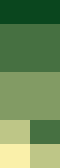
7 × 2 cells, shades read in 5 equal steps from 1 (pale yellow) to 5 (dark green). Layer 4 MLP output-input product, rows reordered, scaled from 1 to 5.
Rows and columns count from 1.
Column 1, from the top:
5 4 4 3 3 2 1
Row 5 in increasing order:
3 3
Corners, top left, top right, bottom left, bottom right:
5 5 1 2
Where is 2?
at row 6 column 1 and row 7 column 2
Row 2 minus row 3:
0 0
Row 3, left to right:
4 4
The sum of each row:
10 8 8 6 6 6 3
